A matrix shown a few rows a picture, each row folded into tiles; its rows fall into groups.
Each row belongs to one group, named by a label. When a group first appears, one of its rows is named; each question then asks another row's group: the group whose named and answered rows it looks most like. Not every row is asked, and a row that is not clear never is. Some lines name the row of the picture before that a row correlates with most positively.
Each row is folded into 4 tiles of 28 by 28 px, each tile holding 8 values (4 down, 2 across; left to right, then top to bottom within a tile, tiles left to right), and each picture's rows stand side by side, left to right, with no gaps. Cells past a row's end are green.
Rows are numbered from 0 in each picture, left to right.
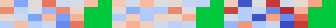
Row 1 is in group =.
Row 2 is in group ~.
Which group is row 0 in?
~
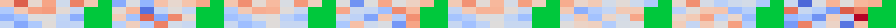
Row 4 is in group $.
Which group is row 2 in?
$
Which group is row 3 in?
~
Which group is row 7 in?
~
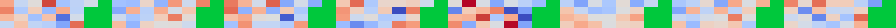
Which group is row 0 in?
~
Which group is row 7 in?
=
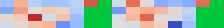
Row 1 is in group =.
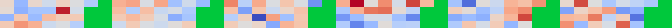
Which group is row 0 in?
=
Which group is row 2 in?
=
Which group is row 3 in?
$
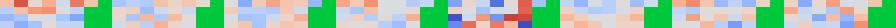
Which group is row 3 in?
=
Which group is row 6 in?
=
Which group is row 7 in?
~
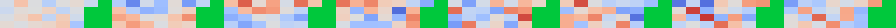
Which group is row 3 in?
=
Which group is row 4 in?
~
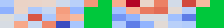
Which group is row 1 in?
$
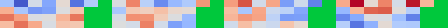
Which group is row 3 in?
$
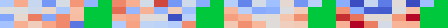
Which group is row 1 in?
~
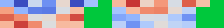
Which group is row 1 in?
$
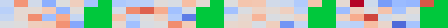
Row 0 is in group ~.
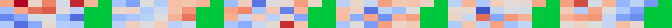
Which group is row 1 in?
~
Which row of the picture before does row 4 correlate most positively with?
3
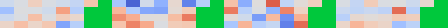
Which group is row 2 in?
~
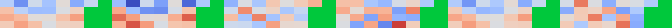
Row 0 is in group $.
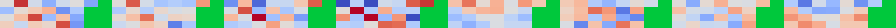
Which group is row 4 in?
$
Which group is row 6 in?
~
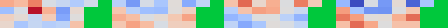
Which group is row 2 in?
$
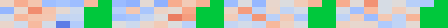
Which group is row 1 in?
~
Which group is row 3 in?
=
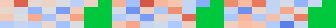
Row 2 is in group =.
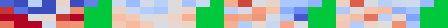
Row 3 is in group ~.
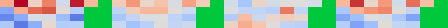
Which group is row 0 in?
$
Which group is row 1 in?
$
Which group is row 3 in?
$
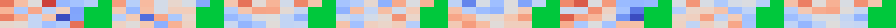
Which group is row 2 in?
$
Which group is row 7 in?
$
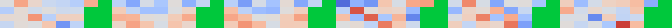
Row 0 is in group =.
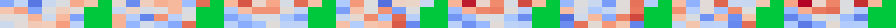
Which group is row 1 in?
~
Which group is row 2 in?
$
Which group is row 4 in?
$
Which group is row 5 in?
~
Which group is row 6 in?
~
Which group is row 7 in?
$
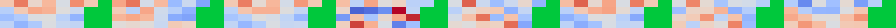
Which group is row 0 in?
$
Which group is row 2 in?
$
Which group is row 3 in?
=
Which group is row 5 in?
$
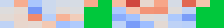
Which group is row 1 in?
$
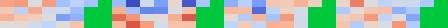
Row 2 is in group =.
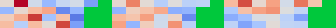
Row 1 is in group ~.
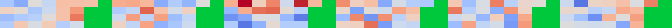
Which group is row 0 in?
~
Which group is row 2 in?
$
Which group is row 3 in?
=
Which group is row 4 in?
~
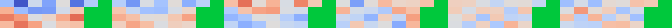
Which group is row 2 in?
$
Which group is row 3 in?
~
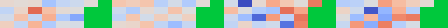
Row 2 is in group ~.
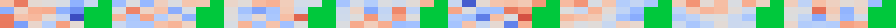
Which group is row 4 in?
~
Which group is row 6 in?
$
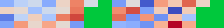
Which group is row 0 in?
~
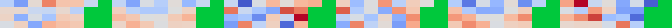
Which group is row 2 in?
~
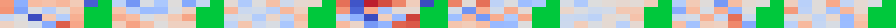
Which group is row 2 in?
~
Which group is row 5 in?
~
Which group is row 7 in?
~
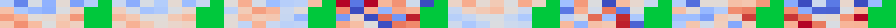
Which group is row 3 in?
=
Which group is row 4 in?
$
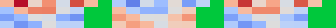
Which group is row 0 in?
$
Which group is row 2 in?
$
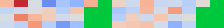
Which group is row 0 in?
=
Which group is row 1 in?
=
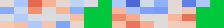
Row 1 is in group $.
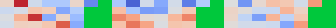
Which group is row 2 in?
~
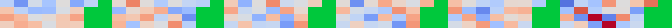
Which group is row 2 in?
~
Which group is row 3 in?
~
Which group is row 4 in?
=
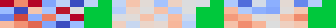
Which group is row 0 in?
=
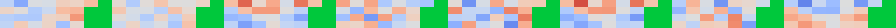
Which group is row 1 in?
~
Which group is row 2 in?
$
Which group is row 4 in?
~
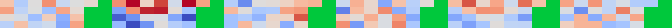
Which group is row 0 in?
~
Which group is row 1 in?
$
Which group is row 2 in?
~
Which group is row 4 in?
$
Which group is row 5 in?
=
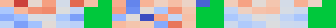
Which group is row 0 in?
$
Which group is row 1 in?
=
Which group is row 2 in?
$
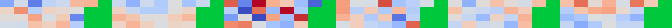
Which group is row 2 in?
=
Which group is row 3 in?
~
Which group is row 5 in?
$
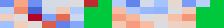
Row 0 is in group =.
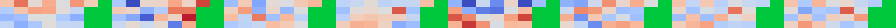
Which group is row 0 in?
$
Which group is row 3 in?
=
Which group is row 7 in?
=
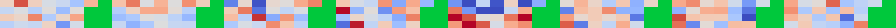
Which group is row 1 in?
$
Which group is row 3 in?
~
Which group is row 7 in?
~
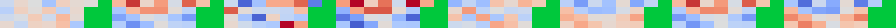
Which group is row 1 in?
$
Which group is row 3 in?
$
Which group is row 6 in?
$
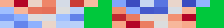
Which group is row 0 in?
$
